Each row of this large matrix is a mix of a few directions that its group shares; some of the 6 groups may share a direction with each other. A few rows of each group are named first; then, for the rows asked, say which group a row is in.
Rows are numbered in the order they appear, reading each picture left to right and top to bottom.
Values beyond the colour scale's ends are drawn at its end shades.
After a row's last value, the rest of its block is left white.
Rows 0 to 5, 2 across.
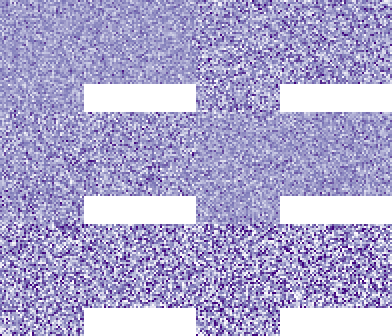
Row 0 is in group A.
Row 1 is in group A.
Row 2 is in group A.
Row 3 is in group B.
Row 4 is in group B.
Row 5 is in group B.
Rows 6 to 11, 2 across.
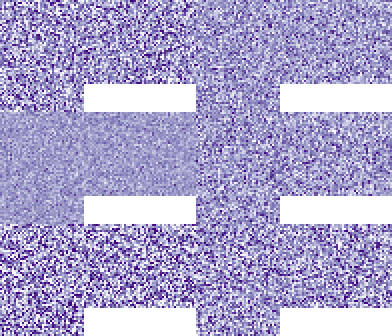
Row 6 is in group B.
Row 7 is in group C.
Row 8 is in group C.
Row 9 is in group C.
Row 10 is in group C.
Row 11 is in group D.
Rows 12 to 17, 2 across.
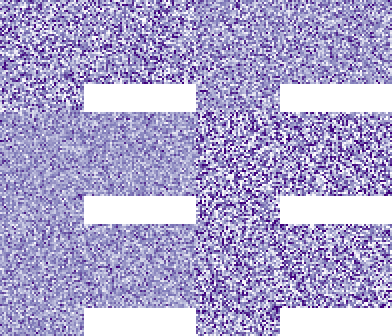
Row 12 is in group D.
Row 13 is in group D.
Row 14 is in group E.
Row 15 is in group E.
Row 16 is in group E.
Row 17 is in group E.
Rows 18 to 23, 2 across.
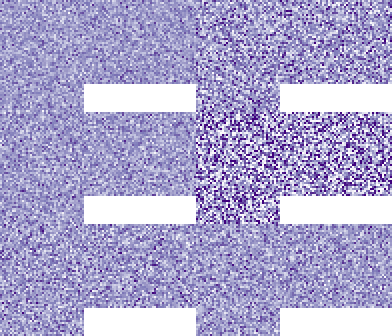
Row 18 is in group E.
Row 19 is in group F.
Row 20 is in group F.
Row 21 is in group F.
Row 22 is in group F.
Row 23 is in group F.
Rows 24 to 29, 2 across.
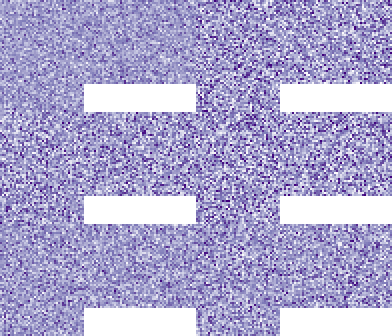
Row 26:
D
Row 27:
F
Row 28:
A
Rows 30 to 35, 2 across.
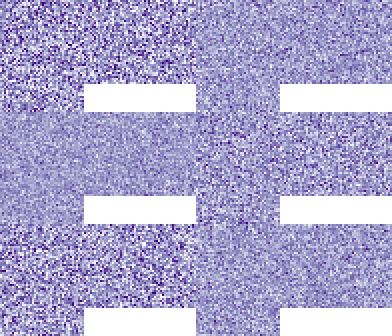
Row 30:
A
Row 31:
B
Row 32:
D
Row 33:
D
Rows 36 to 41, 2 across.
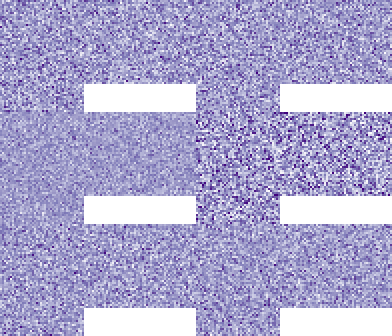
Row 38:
C
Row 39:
E
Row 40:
D
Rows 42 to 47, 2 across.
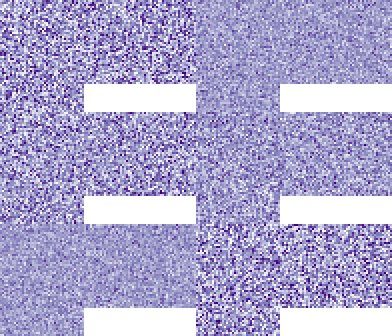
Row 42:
D
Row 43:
D
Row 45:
C
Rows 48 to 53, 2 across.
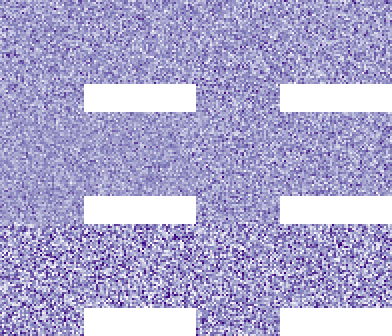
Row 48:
F
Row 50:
A
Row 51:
D
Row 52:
D
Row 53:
D
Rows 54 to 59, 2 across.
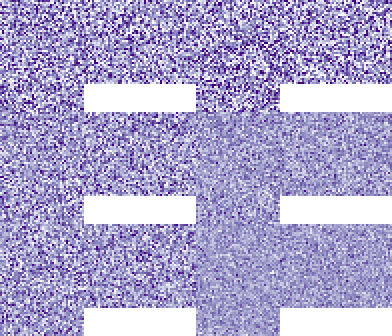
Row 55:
A
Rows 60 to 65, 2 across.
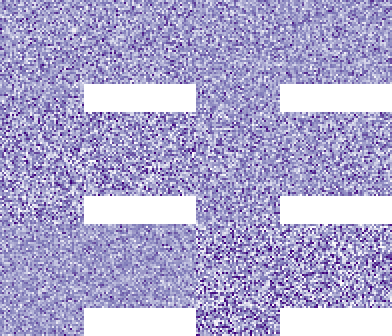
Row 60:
F
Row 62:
A
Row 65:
C
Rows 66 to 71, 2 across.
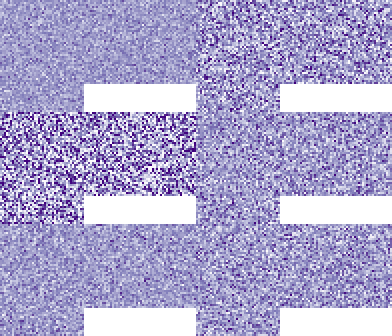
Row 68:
A
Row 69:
C
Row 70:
E
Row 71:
F
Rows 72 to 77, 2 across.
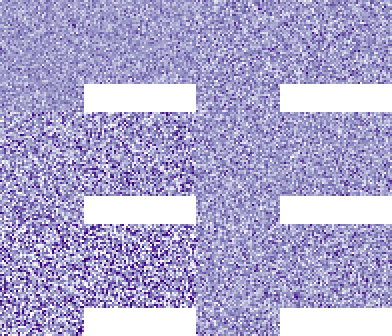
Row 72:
C
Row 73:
B
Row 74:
E
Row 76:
D
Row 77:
B
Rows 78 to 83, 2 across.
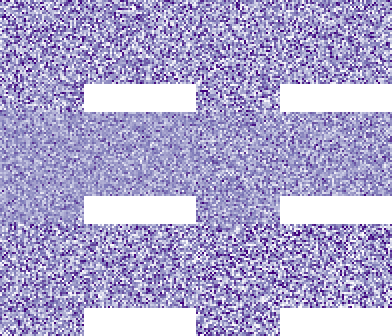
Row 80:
F
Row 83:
F
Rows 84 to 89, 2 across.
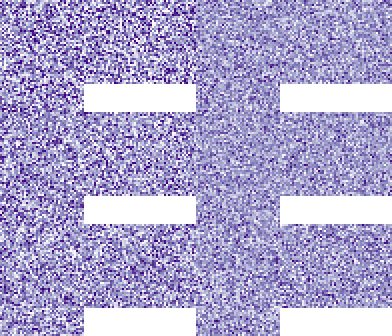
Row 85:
B
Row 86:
E
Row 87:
F
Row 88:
F
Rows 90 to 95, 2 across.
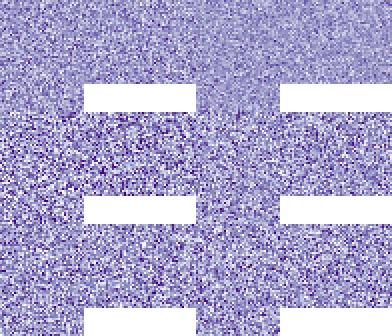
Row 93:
D
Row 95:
F
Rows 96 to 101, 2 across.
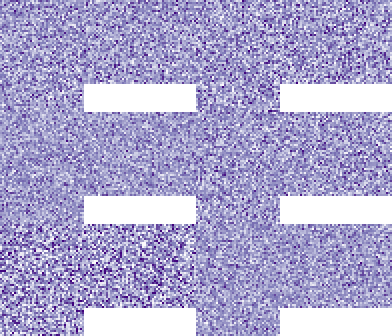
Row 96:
C
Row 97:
C
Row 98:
A
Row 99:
B
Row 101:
B
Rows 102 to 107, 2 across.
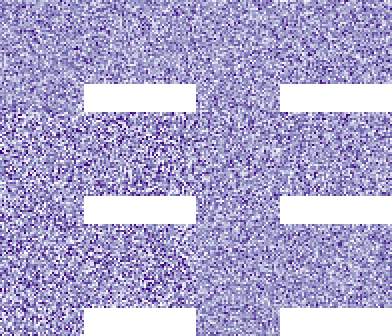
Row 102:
D
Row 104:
B
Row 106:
B
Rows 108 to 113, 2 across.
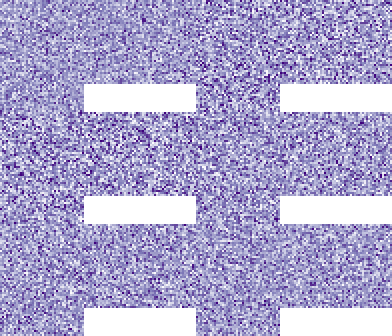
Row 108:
D
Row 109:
A
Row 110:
F
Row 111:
F
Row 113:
B
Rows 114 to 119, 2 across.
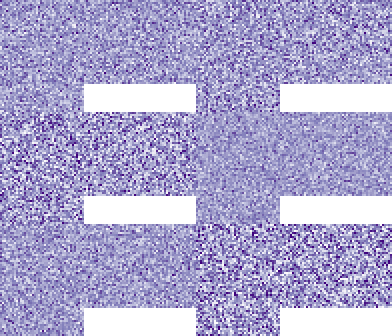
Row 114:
C
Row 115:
E
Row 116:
F
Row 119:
A
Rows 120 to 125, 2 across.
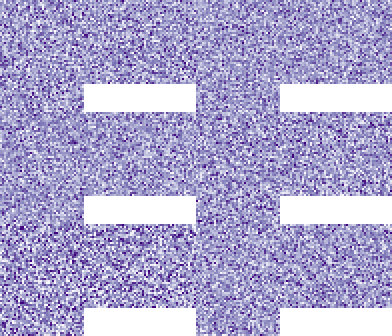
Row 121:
D
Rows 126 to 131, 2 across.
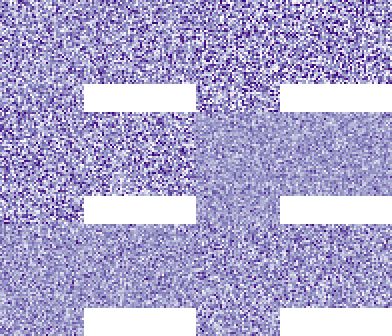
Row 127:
C
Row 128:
B
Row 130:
B
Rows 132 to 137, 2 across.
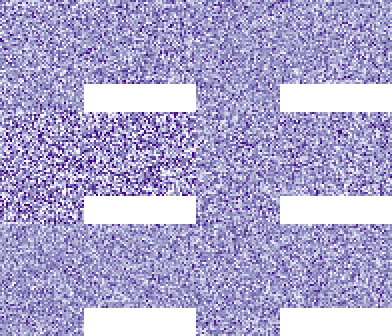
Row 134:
A
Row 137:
B
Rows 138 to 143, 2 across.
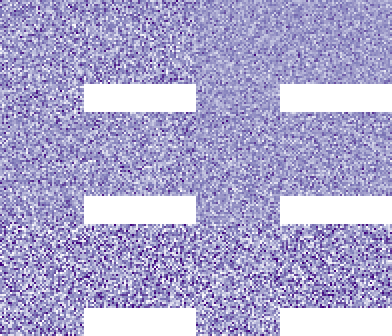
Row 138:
C
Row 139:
E
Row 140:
B
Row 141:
C
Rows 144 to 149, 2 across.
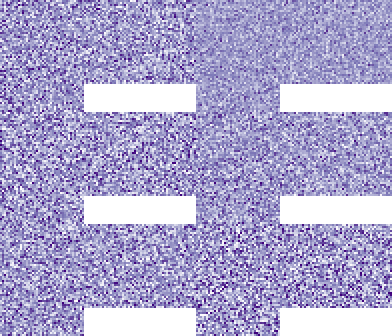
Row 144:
B
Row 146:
F
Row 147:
A
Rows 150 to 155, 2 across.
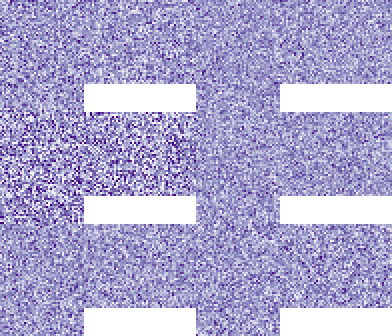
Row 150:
B
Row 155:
B
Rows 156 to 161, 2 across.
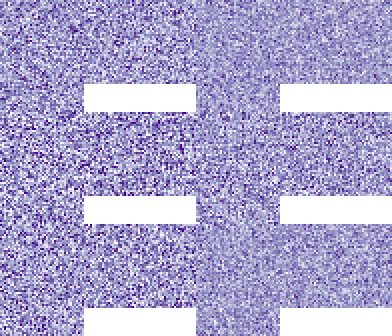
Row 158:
B
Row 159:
C
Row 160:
C
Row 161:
B
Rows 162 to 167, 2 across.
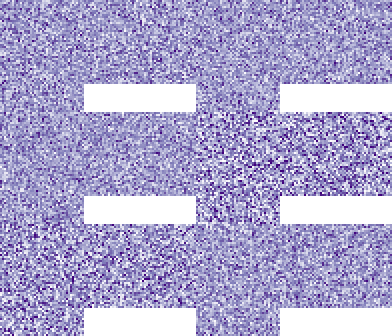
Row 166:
B
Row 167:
B
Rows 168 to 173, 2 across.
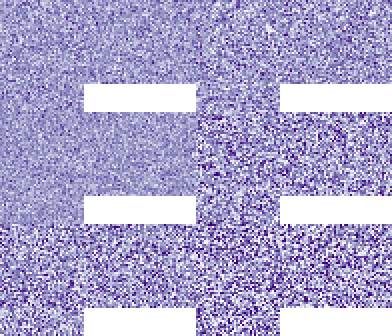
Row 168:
A
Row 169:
F
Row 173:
C
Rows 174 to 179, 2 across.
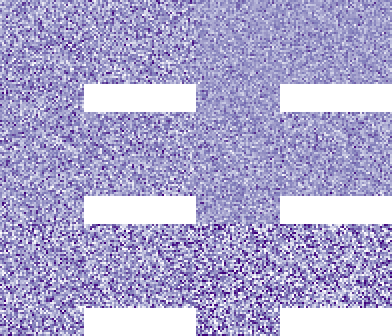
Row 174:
A
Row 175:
D
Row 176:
E
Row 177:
F
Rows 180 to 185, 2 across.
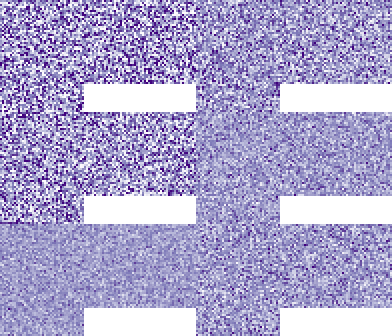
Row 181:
E
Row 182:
B
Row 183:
A
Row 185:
E
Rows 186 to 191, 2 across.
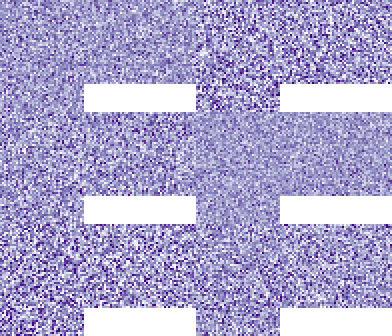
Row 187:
E
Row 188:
C
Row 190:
E
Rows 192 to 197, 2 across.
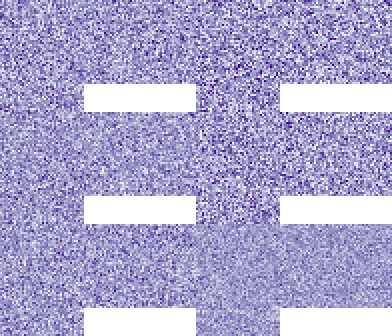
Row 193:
A
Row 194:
A
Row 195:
F
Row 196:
C
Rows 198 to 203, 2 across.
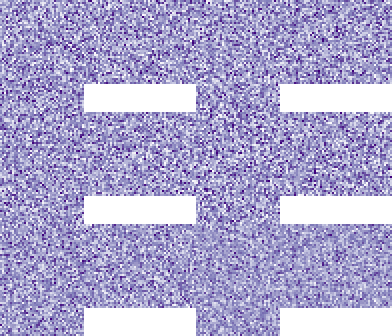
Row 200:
F
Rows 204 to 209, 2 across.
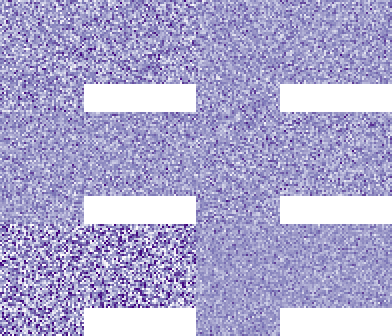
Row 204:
A
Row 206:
C
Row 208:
B
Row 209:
F
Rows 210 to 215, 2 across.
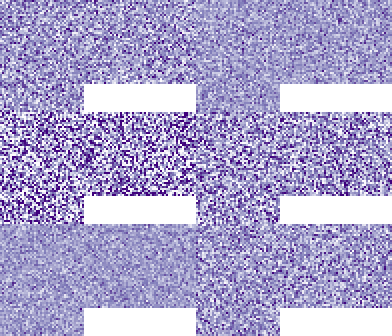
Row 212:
B
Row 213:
D
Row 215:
F
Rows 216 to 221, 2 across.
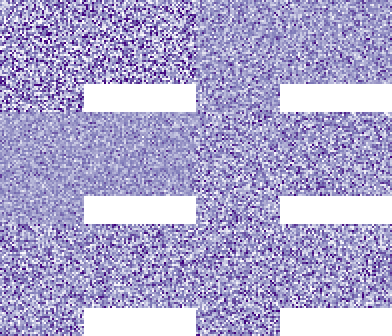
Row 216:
D
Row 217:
E
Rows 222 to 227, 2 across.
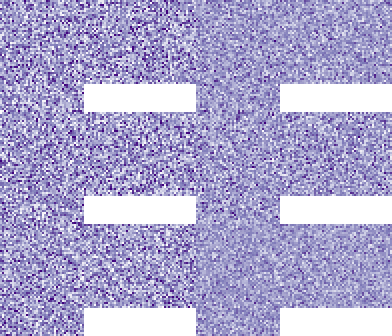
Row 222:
C
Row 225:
D
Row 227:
E
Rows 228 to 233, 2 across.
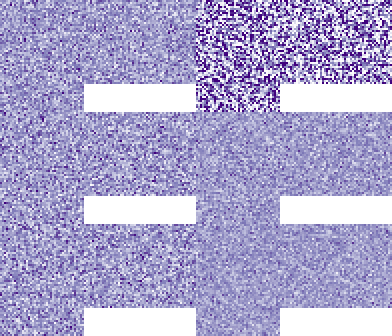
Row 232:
A
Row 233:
F
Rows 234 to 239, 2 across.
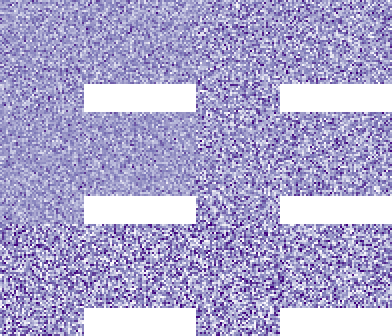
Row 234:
C
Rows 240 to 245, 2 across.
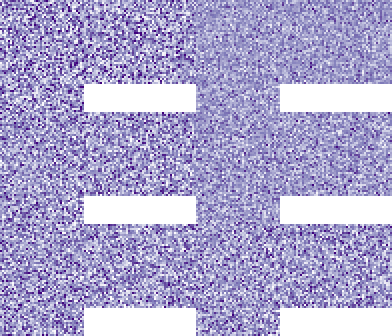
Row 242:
C
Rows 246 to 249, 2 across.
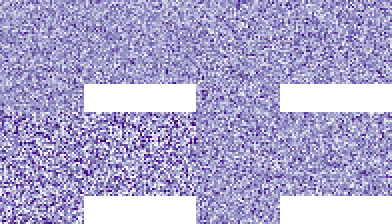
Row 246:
C
